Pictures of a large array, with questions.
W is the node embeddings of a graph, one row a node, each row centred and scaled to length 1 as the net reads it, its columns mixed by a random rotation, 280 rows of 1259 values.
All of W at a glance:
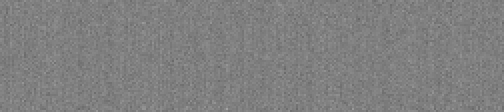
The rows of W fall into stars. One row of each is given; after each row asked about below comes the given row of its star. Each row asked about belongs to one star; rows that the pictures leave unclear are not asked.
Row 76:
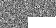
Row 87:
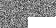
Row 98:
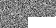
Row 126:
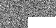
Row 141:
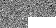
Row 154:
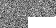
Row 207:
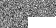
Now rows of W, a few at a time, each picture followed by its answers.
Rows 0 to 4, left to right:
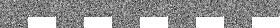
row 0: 126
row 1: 126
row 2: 126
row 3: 154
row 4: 154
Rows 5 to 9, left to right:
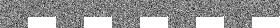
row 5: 126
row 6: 76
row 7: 126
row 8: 87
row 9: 207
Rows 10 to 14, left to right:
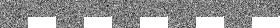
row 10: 76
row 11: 141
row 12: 154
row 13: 207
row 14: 141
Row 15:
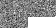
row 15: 87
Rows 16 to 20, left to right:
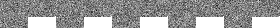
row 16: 141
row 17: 87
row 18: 154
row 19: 207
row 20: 141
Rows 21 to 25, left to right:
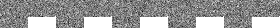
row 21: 76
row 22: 98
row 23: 154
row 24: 98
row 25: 76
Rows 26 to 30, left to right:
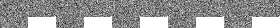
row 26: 207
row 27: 87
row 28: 141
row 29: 87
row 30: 141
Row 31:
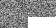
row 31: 98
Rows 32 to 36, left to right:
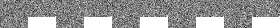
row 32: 207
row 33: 141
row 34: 141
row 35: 76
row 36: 207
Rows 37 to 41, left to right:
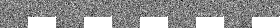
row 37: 207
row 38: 98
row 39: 126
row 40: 154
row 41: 126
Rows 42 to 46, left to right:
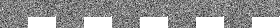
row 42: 141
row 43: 154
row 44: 126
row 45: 87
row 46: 87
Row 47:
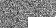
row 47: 87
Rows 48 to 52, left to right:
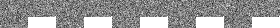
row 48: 87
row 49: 126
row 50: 98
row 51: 126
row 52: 154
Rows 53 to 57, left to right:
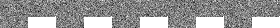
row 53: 87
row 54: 76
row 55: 98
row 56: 154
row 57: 98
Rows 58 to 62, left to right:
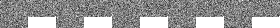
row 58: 98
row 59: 98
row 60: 76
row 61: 98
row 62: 126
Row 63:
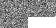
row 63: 126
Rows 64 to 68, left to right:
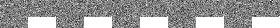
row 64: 126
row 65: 76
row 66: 141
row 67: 154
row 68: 76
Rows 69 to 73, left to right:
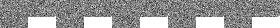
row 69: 87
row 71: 126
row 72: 76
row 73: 154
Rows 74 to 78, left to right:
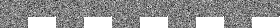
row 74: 126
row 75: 98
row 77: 207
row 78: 126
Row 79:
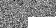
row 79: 98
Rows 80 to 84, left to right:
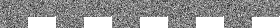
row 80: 87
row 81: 98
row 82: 126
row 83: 207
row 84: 207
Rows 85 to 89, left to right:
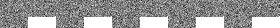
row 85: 141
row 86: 207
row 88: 76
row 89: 207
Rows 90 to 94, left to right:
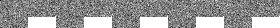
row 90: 98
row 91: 154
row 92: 76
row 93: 98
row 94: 154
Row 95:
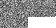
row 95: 98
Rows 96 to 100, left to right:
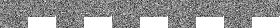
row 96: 154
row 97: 87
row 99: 126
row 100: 154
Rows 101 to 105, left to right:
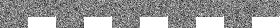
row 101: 126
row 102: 207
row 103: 207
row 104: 154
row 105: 207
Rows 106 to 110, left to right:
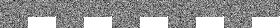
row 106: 76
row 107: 141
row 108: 76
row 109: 207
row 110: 98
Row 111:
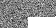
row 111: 207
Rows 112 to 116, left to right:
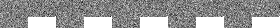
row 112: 76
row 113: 76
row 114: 141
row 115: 207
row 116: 207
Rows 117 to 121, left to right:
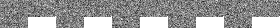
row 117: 87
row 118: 154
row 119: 126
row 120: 98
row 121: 207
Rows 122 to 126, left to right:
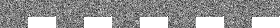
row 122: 126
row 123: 87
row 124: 207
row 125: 126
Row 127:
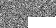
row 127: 76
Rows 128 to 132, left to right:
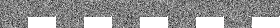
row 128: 98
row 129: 76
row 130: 76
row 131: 126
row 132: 141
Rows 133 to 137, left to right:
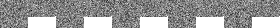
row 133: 207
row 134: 141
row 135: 154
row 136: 141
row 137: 207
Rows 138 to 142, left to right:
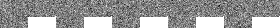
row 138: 154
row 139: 87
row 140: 87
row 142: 207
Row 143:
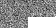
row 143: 154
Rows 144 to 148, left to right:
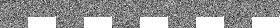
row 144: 154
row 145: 98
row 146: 126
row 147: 126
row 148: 154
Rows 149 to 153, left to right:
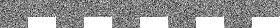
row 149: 154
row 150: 98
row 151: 87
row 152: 76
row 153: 87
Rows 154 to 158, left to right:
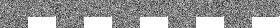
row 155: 207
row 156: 126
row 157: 141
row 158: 154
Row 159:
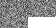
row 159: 126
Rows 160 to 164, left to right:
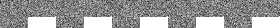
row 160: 126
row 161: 98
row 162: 98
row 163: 98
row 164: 154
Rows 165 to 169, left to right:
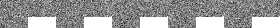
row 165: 98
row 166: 126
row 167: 76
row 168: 87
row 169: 76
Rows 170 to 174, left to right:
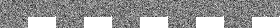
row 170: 154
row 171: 98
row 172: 98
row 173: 126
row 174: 126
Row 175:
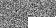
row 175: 76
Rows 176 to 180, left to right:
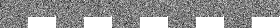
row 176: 141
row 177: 154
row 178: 98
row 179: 154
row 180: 76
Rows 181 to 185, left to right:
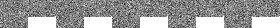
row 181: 98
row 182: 207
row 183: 87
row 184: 207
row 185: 141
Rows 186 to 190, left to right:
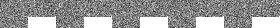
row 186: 141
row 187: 154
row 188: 126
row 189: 98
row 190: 207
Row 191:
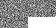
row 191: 141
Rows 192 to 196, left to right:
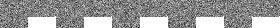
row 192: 87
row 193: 98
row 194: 207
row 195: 126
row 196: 141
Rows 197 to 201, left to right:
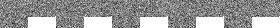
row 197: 76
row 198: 141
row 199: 87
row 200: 154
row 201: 126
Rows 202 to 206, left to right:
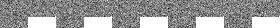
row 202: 154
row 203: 87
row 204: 98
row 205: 207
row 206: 76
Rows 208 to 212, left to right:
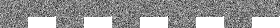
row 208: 87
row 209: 141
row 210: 87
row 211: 126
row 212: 87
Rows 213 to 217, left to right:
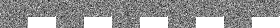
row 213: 76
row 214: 76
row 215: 154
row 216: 141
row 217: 154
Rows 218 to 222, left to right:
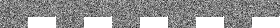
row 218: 126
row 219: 87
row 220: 98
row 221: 76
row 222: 98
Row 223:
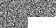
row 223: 87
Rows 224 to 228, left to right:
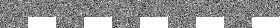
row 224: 141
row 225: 87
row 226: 98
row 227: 141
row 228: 126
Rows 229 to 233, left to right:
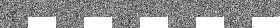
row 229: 207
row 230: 126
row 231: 87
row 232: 76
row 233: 87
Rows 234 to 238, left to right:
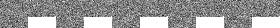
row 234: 98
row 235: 76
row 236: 207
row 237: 141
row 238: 98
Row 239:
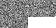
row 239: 207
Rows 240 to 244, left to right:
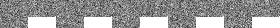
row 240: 141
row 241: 126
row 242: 98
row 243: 154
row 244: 207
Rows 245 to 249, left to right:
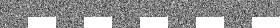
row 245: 98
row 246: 207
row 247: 154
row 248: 126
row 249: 126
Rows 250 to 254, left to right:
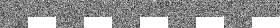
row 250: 207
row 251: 76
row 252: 207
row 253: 76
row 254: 207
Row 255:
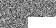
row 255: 76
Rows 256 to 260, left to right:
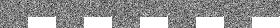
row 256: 141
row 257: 141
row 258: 154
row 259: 76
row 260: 141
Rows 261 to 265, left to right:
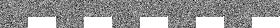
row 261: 98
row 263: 76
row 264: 207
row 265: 98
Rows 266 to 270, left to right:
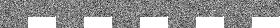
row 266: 126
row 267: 126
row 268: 98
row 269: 98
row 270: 98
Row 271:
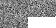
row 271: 98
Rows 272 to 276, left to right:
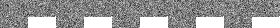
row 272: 98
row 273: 98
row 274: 98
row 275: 126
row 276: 87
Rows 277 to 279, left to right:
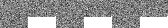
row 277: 76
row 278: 76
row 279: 154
